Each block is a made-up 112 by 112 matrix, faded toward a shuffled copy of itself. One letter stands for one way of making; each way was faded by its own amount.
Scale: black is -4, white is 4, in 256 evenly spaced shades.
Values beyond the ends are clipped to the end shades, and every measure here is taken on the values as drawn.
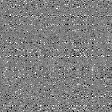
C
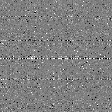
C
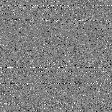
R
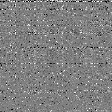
C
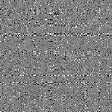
C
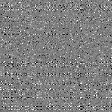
C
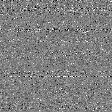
R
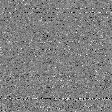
R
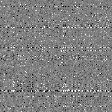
C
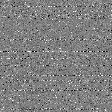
R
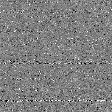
R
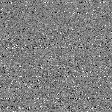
R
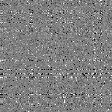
C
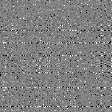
C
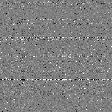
C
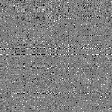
C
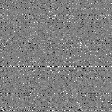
C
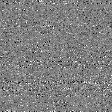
R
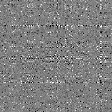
C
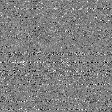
R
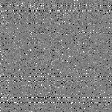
C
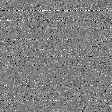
R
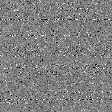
R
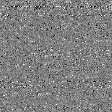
R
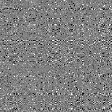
C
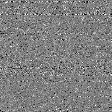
R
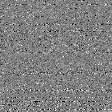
R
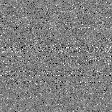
R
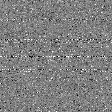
R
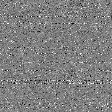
R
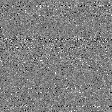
R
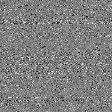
R
